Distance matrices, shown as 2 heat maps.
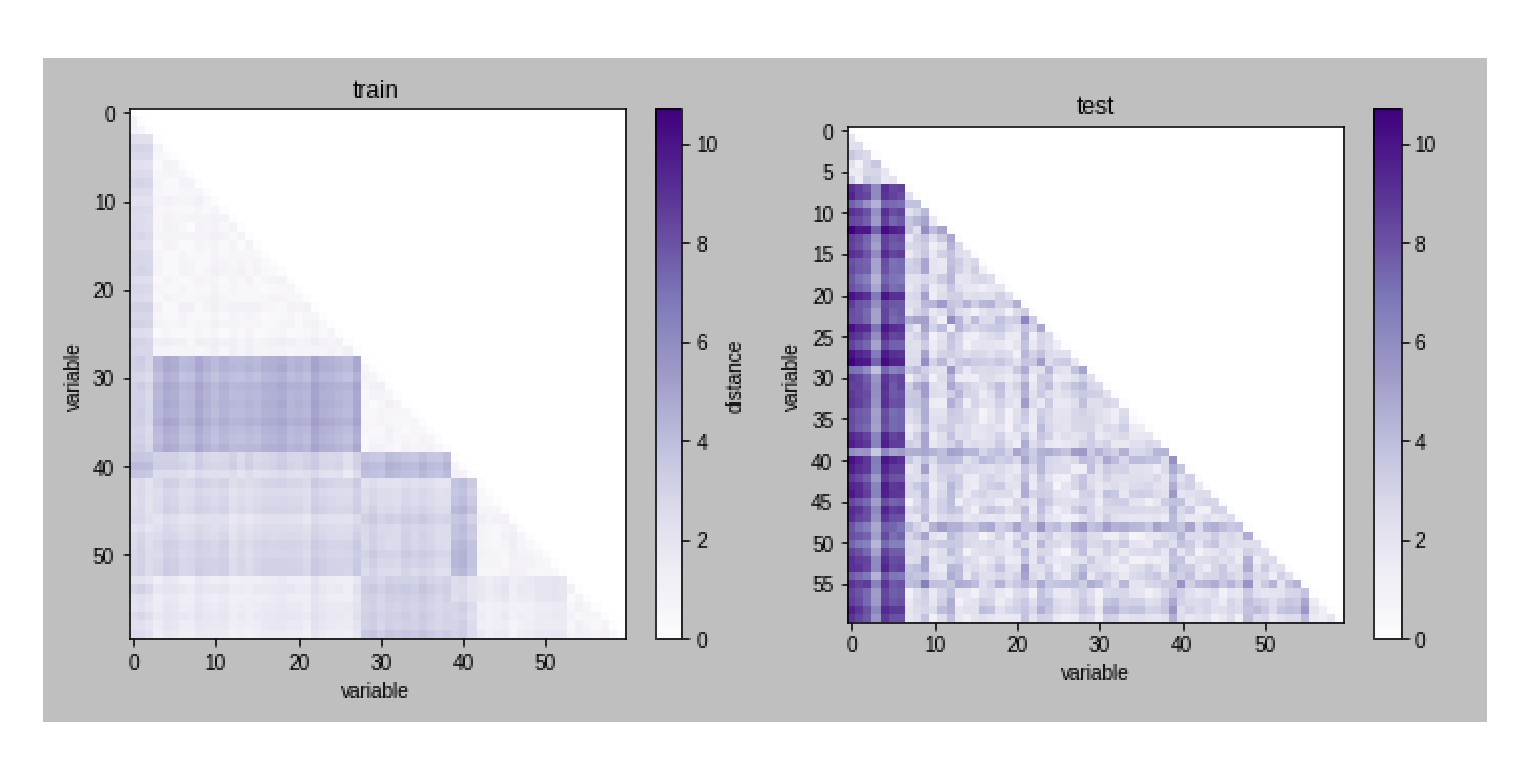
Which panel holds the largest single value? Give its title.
test
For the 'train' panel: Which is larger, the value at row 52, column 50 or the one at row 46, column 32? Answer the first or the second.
the second
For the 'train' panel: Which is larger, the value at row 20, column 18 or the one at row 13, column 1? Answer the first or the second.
the second
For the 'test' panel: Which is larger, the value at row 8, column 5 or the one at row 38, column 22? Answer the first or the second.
the first
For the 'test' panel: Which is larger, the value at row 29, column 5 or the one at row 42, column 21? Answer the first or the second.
the first
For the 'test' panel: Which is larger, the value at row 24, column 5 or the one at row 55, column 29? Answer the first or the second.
the first
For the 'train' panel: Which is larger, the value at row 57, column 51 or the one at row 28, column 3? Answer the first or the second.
the second
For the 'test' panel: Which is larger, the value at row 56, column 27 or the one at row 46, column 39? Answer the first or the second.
the second
